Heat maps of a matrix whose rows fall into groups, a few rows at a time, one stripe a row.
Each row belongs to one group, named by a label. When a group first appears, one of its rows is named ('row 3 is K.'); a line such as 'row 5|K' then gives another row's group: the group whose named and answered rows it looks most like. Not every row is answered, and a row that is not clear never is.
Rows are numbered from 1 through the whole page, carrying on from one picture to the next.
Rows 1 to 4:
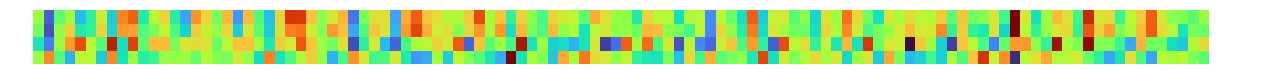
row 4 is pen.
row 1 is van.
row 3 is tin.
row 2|van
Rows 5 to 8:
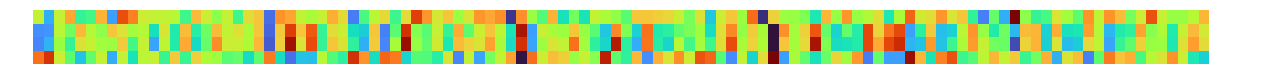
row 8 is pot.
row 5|van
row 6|tin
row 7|tin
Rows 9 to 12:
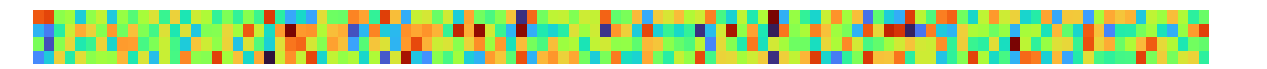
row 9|pot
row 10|tin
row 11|van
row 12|tin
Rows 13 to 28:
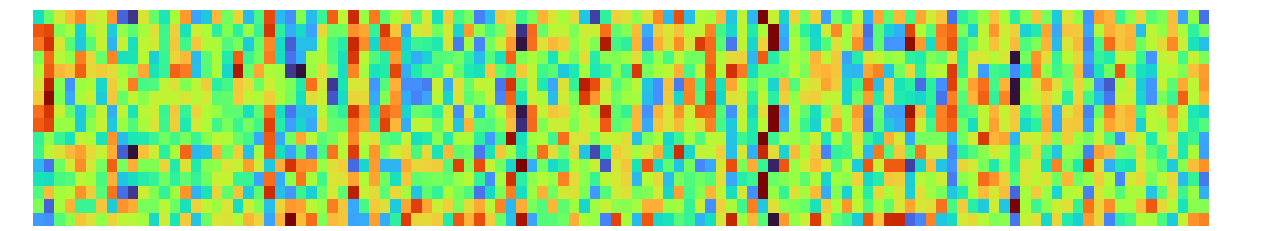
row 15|pot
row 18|pen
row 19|pen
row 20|pot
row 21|pot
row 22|pen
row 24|tin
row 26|pen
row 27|van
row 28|tin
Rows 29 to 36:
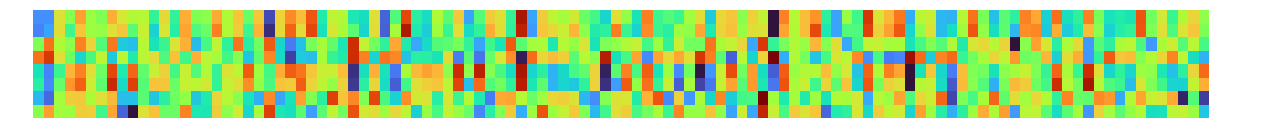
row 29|tin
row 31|pen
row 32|pot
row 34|tin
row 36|pen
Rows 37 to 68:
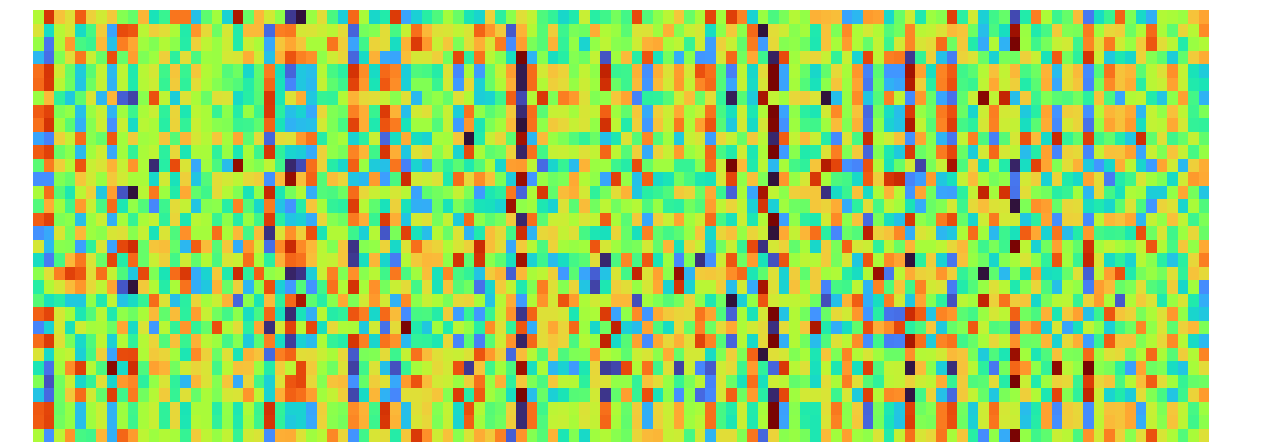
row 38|van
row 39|van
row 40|tin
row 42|pot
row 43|pen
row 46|tin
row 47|pot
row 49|tin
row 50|pen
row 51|pen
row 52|pot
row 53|tin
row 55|tin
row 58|pen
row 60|tin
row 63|tin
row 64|van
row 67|pot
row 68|van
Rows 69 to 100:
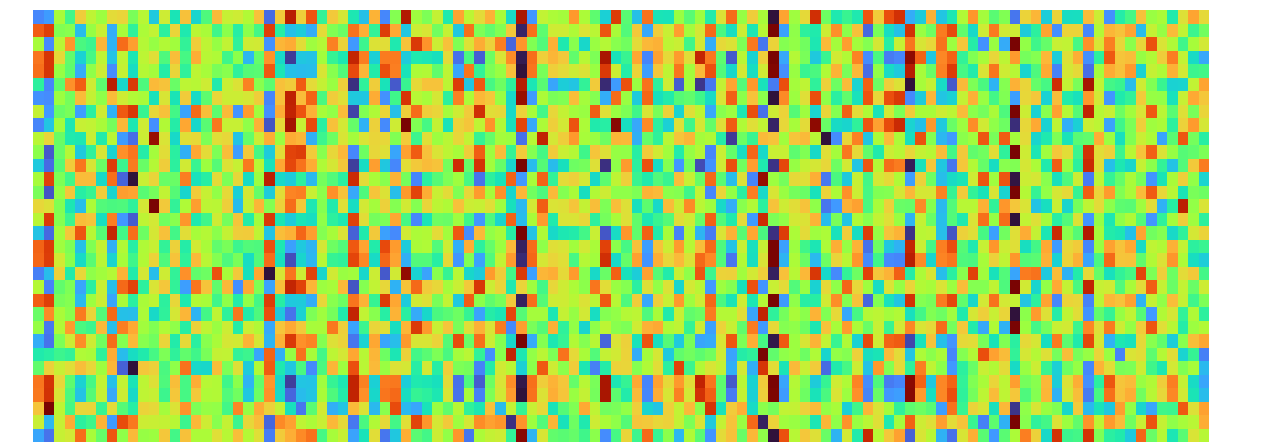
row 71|van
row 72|pot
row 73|pot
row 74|tin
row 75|tin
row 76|van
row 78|pen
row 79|van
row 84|pen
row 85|tin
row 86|pot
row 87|pot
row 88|tin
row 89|van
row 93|tin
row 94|pen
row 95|pen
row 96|pot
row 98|pen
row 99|van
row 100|tin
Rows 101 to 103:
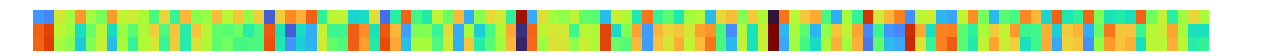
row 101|tin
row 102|pot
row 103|pot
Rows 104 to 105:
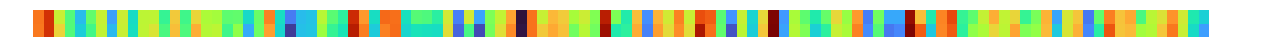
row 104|pot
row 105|pot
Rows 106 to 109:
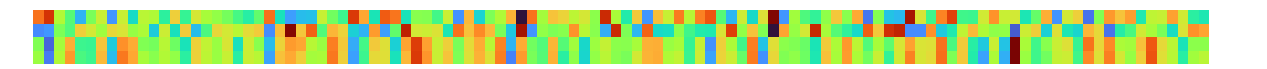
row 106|pot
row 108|van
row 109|van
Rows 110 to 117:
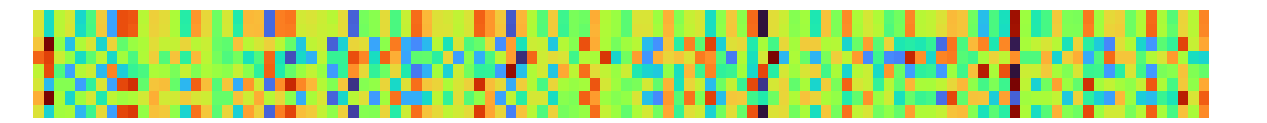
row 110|van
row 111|van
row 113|pot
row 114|pen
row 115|van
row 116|pen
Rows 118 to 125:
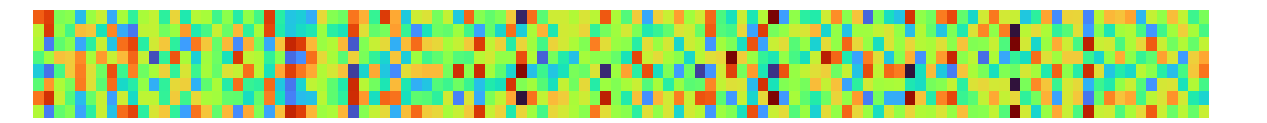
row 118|pot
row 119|pen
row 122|tin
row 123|pen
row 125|van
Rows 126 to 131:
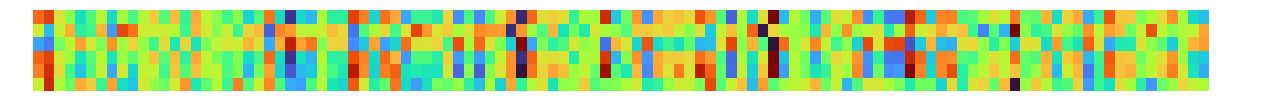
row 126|pot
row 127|van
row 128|tin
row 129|pot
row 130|pot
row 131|pen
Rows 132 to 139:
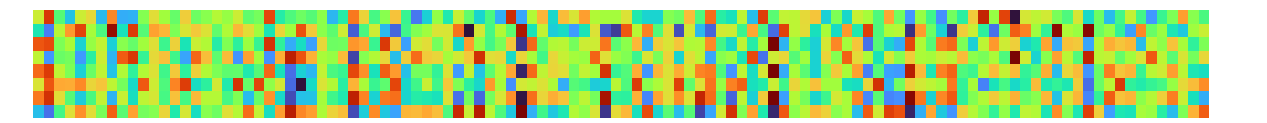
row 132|pen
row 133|tin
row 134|pot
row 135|van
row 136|pot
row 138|pot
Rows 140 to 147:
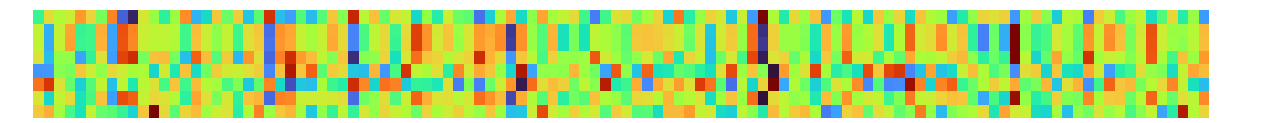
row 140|pen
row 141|van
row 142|van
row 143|van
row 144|tin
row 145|pot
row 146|van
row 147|pen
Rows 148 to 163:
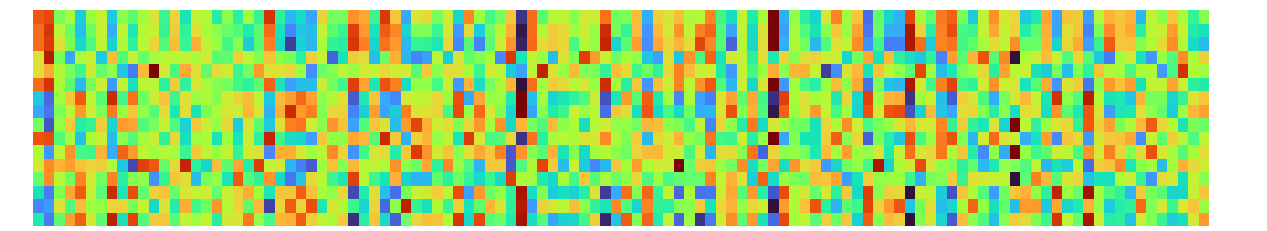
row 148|pot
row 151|pen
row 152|pen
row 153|pot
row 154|tin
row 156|van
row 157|pot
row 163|tin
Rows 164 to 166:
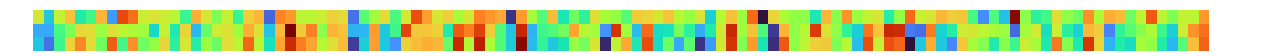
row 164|van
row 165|tin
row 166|tin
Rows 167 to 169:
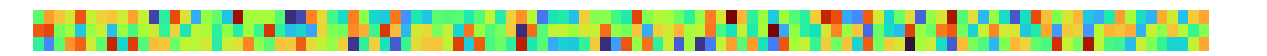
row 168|pot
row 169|tin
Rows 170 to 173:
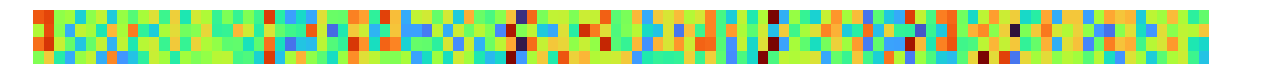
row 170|pot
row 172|pot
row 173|pen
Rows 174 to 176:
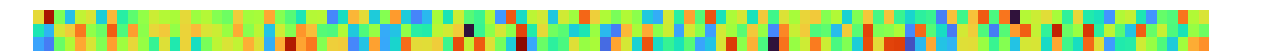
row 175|tin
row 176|tin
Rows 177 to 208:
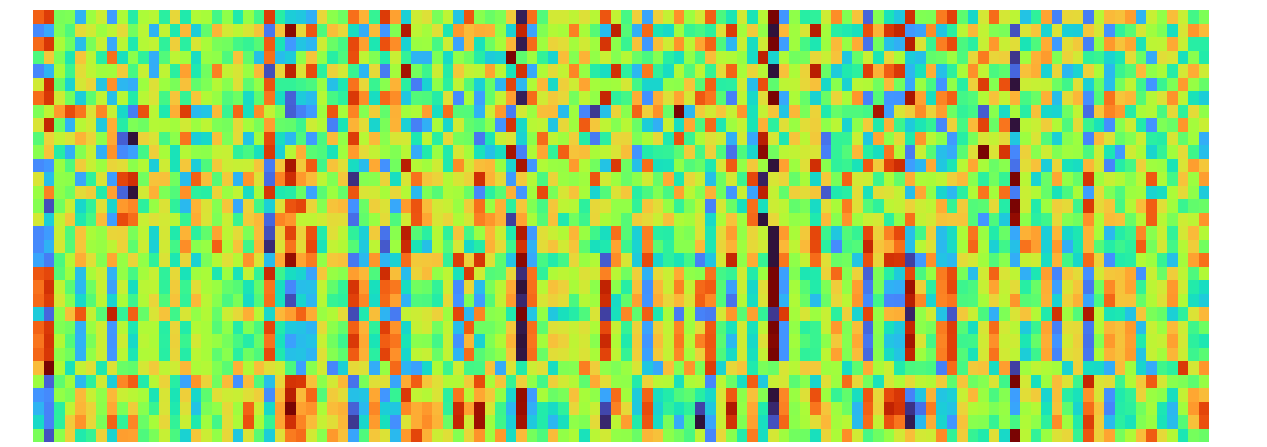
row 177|pot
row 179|pot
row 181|tin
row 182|pen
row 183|pot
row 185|pen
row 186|pen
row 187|pen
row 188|tin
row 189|van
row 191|van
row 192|van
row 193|tin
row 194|tin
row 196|pot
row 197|pot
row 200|pot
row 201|pot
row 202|pot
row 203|pen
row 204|van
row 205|tin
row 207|tin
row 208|van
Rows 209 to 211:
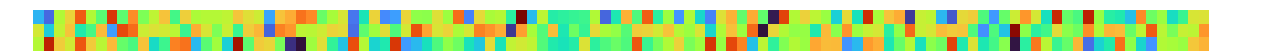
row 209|tin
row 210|van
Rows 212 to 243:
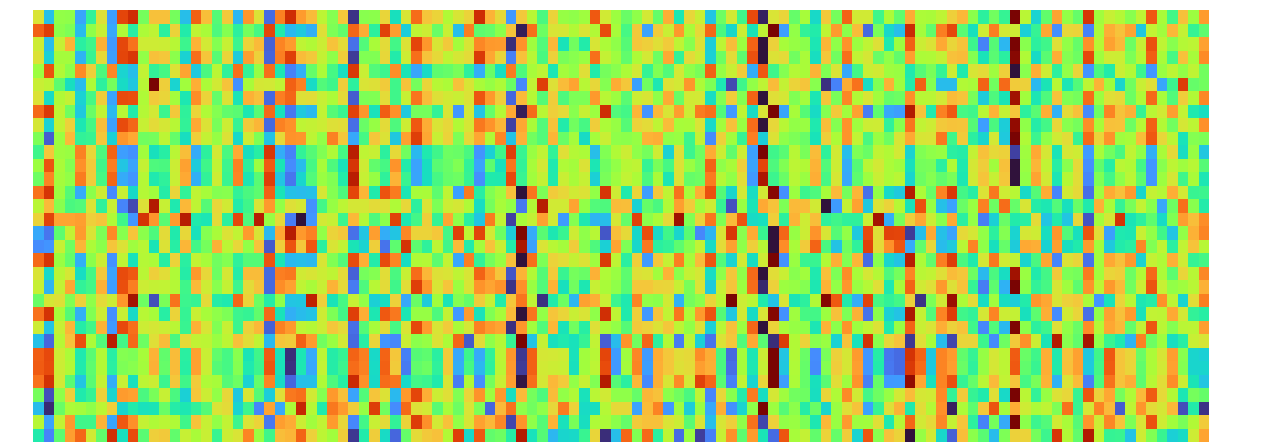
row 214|van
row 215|van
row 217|pen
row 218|van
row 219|pot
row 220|van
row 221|van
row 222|pen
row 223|pen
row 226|pen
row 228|tin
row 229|tin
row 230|pot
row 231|van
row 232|van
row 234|pot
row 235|van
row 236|tin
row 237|pot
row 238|pot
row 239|pot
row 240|van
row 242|van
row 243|tin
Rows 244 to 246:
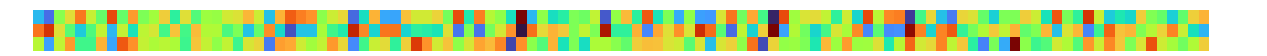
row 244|tin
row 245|pot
